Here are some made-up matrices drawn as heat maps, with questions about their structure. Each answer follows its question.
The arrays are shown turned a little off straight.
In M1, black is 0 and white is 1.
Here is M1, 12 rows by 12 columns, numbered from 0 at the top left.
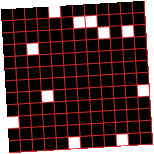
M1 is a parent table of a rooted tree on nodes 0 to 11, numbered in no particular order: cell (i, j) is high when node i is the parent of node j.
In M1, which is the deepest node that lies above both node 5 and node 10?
7
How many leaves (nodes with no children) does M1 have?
5
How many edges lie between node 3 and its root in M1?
2
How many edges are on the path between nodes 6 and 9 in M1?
4
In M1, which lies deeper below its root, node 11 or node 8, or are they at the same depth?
node 8
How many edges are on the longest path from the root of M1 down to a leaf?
5
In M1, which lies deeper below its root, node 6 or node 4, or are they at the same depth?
node 4
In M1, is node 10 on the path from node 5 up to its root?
no
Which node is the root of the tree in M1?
1
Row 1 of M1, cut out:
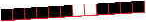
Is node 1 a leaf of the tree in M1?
no
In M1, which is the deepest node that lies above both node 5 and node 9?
11
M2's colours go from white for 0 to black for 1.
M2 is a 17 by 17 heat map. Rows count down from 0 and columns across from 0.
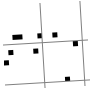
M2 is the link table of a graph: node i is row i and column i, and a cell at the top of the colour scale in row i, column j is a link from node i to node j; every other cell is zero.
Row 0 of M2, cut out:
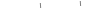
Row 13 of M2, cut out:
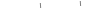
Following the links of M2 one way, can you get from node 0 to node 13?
no
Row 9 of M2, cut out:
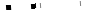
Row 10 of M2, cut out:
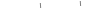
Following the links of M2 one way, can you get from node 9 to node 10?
yes
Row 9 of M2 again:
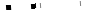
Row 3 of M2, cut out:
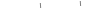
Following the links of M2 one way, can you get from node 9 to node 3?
yes
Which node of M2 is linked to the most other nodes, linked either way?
node 6
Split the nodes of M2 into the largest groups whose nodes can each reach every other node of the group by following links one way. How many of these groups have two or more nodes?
0
